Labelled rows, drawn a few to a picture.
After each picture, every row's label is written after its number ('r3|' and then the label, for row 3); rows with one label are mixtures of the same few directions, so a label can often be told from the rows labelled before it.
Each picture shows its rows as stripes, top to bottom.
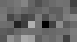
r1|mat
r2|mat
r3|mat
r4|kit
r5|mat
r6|mat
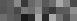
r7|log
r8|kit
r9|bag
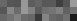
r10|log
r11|mat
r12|mat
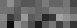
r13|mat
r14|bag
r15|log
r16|mat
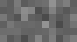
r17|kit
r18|mat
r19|log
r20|log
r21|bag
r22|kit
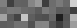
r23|mat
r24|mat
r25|log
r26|kit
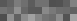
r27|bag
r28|kit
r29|mat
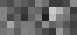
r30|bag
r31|bag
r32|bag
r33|mat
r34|kit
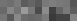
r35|kit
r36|bag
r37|bag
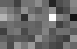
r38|kit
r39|log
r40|log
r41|log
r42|log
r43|bag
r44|bag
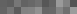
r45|log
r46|mat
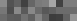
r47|kit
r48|bag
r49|kit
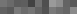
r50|bag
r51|mat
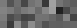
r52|bag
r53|log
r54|mat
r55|bag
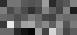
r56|log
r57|mat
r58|kit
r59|mat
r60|bag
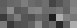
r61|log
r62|mat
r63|log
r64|kit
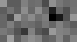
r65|log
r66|kit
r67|bag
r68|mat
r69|kit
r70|mat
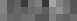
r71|bag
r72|log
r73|log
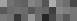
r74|log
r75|log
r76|kit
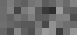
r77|mat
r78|kit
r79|bag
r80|bag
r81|kit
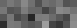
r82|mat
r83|log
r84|bag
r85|log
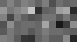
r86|bag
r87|bag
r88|mat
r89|log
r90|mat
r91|mat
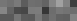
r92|log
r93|kit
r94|bag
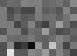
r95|mat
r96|mat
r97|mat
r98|kit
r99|log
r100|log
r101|bag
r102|mat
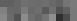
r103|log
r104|log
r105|log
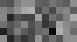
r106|mat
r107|bag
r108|mat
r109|log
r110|log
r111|mat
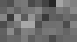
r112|log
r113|mat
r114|bag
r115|mat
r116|mat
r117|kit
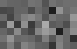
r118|kit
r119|log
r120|mat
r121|bag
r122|kit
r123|mat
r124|kit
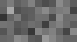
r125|kit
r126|mat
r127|log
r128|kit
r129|bag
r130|kit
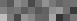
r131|kit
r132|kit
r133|log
